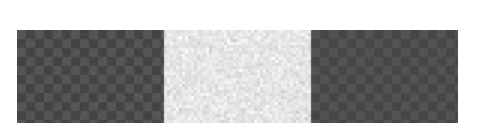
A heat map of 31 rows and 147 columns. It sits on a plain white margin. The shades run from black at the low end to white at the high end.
It is made of 1 by 3 panels. Panel 1,1: low, checkered, faint in contrast. Panel 1,2: very high, fine-grained, faint in contrast. Panel 1,3: low, checkered, faint in contrast.
